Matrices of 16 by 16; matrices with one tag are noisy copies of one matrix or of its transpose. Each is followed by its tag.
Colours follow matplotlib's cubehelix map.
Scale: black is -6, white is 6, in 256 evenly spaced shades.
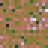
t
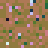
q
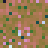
t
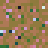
q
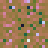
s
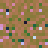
s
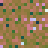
t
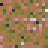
t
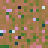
q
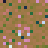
t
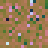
q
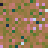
t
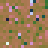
q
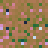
s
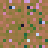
s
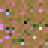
s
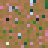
q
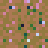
s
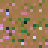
s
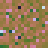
q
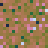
t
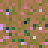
s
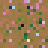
s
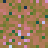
t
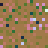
t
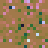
s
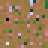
q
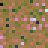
t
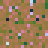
q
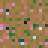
s
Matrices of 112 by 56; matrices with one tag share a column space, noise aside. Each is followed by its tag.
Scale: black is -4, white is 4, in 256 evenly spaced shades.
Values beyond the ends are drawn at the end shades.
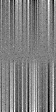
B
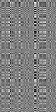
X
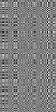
X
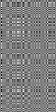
X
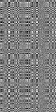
X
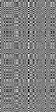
X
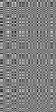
X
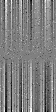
B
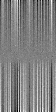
B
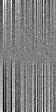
B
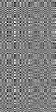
X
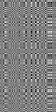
X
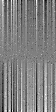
B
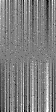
B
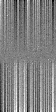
B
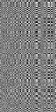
X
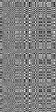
X
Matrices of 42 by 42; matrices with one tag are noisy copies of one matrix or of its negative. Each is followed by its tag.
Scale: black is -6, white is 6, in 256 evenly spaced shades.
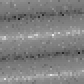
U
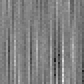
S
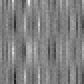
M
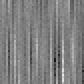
S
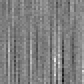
S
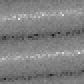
U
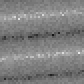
U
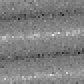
U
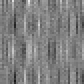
M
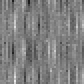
M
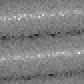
U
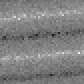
U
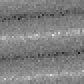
U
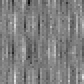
M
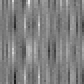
M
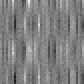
M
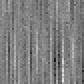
S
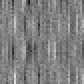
M
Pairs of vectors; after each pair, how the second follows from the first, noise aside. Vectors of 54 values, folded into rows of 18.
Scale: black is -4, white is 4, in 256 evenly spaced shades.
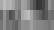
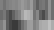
reversed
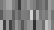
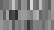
shuffled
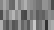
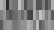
reversed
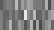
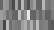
reversed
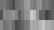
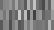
shuffled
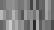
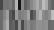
reversed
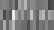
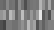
reversed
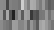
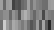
wrapped around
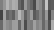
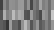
wrapped around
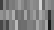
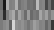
reversed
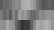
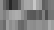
wrapped around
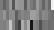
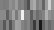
shuffled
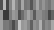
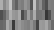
shuffled
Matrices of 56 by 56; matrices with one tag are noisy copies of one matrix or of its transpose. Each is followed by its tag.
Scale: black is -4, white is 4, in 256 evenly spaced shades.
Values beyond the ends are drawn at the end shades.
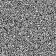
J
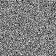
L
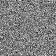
L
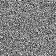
L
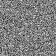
J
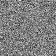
L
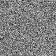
L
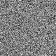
L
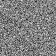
J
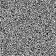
L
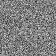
J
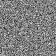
J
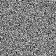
L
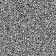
J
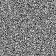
J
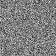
L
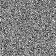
L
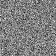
L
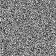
L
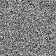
L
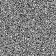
J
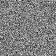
L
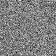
L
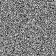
J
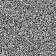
J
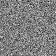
L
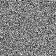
L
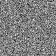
J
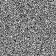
J
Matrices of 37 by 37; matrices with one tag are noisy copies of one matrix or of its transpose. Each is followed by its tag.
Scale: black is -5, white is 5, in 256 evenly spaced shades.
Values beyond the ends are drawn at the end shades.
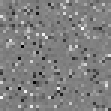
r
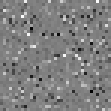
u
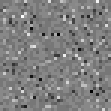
u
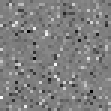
u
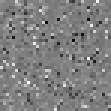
r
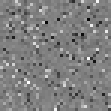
r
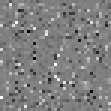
u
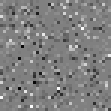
r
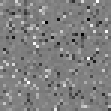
r
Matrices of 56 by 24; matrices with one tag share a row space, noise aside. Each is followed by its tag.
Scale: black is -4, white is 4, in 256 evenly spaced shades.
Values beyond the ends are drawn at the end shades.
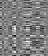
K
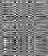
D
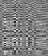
D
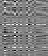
D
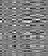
K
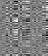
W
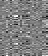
W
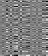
W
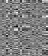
W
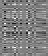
D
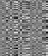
W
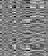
K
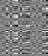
W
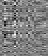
D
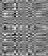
D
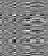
K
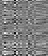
D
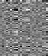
W
